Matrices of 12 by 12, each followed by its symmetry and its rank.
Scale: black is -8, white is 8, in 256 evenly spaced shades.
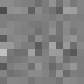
neither, rank two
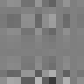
neither, rank one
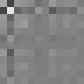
symmetric, rank two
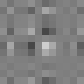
symmetric, rank one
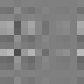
neither, rank one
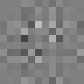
antisymmetric, rank two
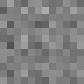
antisymmetric, rank two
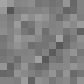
symmetric, full rank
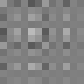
symmetric, rank one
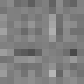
antisymmetric, rank two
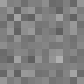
symmetric, rank two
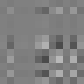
symmetric, rank one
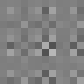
symmetric, rank two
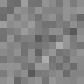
symmetric, full rank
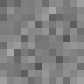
symmetric, full rank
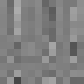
neither, rank two
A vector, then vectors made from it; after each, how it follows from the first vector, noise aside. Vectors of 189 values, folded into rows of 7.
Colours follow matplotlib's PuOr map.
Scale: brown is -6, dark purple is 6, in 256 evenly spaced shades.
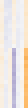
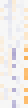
partly zeroed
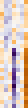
scaled up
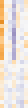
reversed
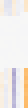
partly zeroed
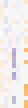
partly zeroed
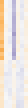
reversed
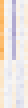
reversed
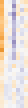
reversed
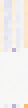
partly zeroed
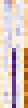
scaled up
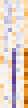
scaled up
